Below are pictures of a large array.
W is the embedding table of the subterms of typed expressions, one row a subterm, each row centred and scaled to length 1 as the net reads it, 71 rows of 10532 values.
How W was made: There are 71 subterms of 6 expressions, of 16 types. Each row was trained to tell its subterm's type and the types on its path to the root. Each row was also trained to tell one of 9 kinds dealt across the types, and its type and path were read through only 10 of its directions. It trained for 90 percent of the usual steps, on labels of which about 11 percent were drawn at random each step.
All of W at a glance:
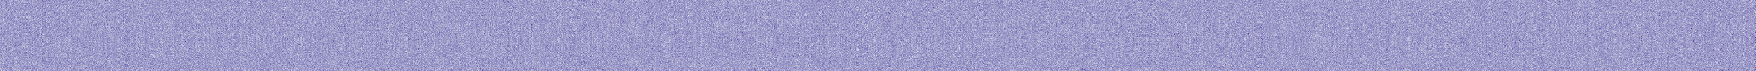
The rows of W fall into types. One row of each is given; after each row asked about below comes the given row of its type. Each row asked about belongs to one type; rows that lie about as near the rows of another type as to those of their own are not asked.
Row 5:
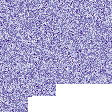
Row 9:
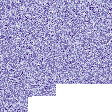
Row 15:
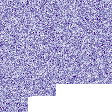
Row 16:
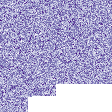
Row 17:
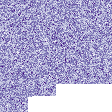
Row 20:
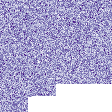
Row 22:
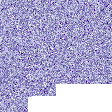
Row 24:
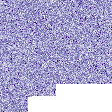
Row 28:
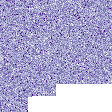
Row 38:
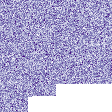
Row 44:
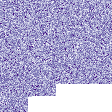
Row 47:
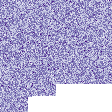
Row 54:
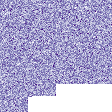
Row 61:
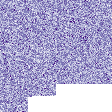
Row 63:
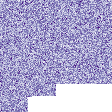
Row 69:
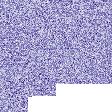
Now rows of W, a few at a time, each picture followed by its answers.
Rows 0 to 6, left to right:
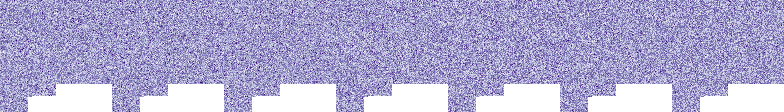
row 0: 61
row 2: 20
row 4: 15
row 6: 54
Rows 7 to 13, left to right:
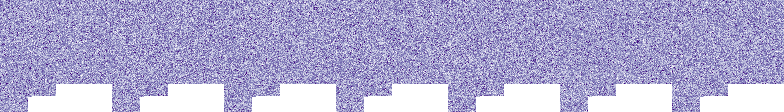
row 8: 20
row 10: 61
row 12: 20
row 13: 15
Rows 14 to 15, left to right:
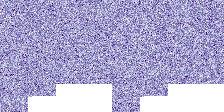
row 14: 24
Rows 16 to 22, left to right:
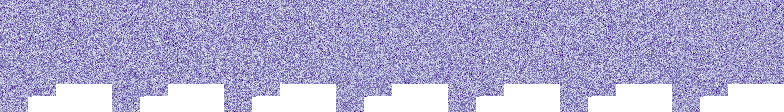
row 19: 15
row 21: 22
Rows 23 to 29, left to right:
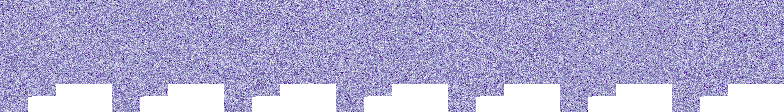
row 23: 9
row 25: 63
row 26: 24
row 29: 44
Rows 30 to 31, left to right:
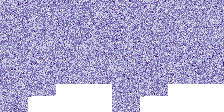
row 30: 63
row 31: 5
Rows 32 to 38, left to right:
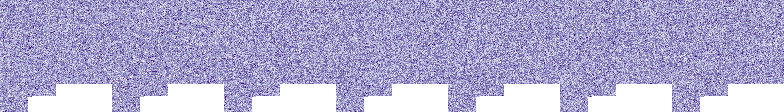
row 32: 61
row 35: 22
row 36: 44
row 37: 16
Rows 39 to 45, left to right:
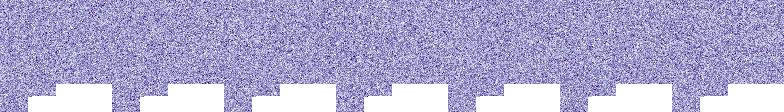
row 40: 54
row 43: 17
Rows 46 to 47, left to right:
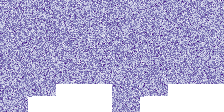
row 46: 16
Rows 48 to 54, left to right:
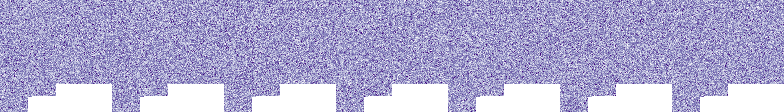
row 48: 69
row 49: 9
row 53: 63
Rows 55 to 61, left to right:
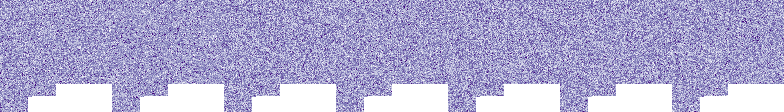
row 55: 9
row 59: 5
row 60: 22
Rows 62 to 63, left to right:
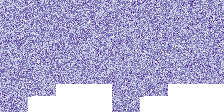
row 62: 63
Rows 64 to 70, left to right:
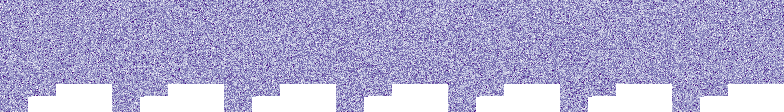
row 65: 5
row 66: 22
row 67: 47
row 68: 15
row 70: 20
